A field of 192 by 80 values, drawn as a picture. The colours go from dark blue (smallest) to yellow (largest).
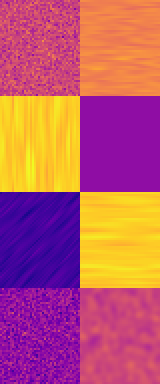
The table splits into 4 rows of 2 panels. Panel 1,1: middling, fine-grained. Panel 1,2: high, streaked across, faint in contrast. Panel 2,1: very high, streaked downward, faint in contrast. Panel 2,2: low, flat. Panel 3,1: very low, slanting up to the right, faint in contrast. Panel 3,2: very high, streaked across, faint in contrast. Panel 4,1: low, fine-grained. Panel 4,2: middling, blotchy, faint in contrast.
